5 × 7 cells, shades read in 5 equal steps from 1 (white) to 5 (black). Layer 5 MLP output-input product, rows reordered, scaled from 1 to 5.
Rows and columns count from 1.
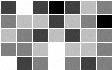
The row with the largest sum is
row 1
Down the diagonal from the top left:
4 2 4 1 3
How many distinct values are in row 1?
5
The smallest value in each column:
1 1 2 1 2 2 3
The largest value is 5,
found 2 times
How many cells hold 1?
4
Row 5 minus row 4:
-2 1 1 0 1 2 0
